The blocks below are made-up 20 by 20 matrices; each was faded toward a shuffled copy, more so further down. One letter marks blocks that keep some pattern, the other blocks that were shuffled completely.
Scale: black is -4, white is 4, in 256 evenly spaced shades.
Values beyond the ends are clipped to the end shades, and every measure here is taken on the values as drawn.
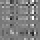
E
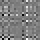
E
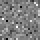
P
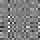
E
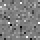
P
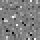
P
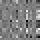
E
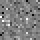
P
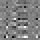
E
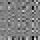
E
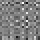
E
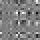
E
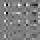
E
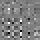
E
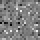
P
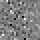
P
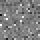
P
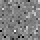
P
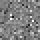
P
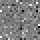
P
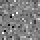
P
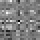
E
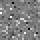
P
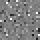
P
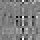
E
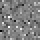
P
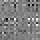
E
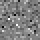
P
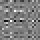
E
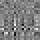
E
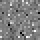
P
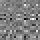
E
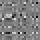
E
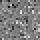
P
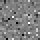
P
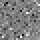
P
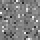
P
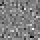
P
